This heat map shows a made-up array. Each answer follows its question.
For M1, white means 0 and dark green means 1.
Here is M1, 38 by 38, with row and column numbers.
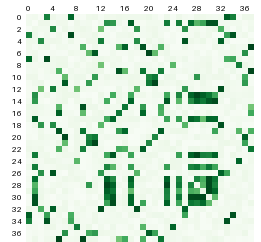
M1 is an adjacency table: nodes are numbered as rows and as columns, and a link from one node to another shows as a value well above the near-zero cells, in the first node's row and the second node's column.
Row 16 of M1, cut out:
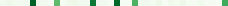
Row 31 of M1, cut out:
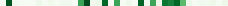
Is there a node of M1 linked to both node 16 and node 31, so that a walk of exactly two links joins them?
yes
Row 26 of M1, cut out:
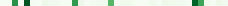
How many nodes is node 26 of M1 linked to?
6
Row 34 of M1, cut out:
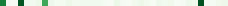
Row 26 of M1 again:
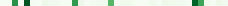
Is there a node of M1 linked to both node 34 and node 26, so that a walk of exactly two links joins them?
yes
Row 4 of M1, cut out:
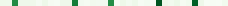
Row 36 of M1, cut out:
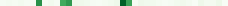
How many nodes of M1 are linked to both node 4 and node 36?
0
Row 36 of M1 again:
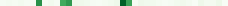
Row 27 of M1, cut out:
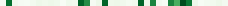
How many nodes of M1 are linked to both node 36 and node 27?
0
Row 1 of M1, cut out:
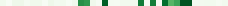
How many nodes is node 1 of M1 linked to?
10
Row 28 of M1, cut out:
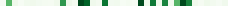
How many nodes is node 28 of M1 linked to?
11
